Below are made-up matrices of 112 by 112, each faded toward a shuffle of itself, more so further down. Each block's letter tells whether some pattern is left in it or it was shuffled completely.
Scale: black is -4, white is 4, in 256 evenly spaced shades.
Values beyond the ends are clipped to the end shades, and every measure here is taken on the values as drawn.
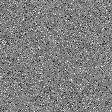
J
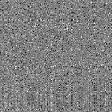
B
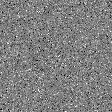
J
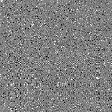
B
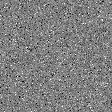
J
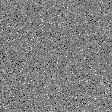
J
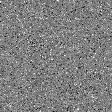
J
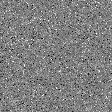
J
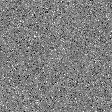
J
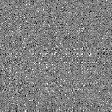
B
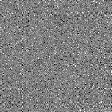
B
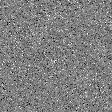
J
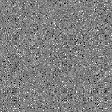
B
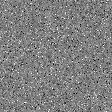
J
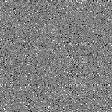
B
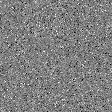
J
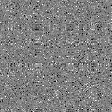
B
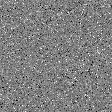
J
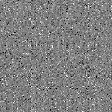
B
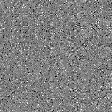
B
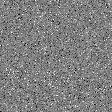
J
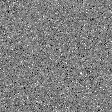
J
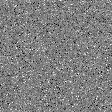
J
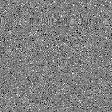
B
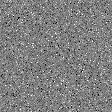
J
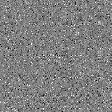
B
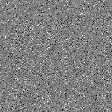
B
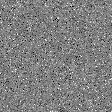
J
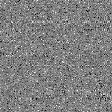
B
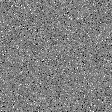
J
